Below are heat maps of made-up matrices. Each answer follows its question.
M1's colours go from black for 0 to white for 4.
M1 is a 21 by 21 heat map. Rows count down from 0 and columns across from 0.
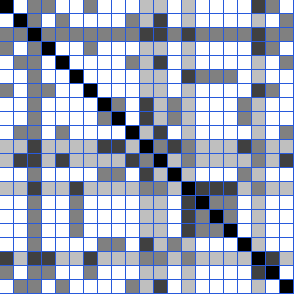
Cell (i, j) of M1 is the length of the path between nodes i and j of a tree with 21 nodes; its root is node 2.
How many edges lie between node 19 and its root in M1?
2
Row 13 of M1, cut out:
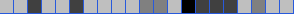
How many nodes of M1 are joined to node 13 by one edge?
5
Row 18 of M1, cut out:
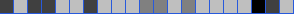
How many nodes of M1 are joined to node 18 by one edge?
5
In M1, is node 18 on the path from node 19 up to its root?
yes
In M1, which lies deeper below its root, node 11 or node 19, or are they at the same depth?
node 19
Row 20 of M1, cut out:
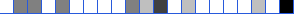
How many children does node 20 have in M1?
0
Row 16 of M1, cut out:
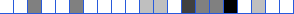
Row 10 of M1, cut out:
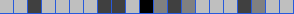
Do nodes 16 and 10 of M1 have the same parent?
no
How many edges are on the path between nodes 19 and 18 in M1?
1
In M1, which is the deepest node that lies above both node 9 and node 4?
11
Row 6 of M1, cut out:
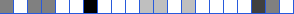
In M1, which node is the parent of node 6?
18
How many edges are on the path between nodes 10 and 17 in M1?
1
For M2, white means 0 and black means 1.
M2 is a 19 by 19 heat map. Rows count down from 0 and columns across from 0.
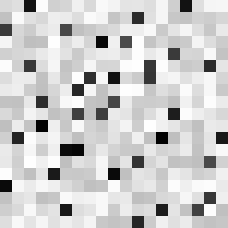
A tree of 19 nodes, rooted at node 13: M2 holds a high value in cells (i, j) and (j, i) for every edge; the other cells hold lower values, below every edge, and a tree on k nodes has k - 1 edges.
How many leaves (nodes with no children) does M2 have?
7
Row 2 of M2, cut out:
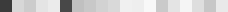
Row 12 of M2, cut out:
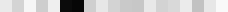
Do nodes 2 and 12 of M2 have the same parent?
yes
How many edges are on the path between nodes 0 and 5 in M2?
2
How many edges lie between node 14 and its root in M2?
6
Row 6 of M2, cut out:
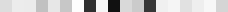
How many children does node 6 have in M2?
2
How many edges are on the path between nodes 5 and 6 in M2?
2
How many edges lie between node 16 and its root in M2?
2
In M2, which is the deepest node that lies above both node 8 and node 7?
6
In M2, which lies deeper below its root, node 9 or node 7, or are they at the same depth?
the same depth
